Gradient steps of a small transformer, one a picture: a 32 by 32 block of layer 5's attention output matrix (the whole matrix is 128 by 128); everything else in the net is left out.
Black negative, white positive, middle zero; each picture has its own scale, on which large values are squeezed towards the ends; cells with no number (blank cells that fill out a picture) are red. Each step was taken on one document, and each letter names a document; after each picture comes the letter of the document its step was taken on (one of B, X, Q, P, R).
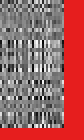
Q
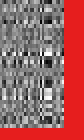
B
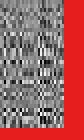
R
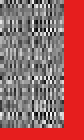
Q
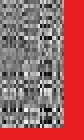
R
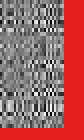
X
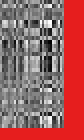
B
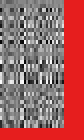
X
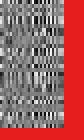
Q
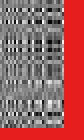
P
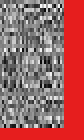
B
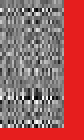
Q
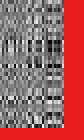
P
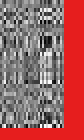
R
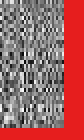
X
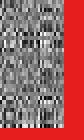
R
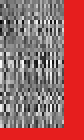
X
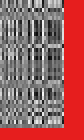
P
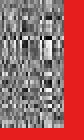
B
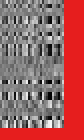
P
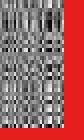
P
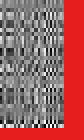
X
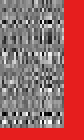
B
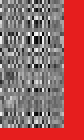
Q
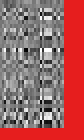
R
